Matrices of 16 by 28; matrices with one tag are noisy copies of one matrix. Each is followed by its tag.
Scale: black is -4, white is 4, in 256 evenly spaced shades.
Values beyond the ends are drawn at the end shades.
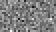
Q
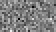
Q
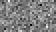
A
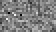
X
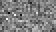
X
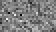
X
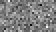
A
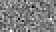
Q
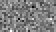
Q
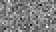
A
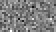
Q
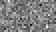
A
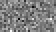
Q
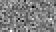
Q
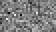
X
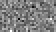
Q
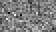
X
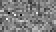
X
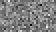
A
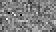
X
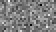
A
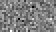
Q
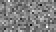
A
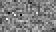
X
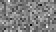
A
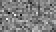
X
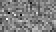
X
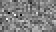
X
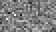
X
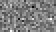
Q
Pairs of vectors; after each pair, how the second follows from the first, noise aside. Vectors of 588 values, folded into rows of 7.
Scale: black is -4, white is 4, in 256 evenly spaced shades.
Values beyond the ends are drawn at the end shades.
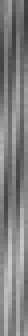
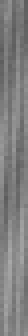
shrunk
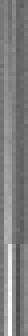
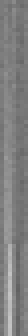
shrunk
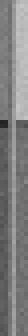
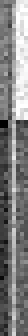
scaled up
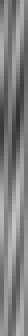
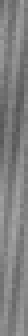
shrunk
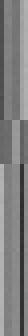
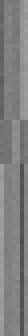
shrunk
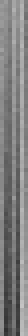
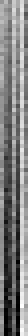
scaled up
